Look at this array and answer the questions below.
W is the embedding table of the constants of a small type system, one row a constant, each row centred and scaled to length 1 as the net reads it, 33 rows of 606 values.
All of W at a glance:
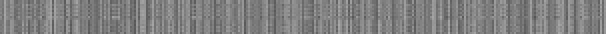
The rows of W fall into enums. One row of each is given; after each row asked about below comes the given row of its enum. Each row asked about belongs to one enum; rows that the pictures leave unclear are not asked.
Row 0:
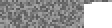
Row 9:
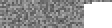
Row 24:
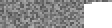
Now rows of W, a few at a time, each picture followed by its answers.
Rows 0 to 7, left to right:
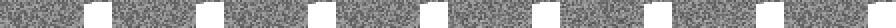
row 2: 0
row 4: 24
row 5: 9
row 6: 24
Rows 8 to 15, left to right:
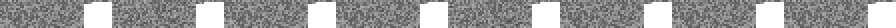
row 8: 0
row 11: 0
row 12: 9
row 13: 0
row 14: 0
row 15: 0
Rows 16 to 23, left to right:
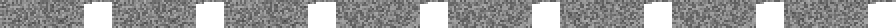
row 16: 9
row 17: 9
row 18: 9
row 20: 0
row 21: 24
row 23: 24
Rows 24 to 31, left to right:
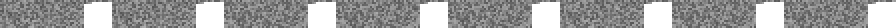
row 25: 24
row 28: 0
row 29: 24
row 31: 0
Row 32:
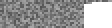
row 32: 24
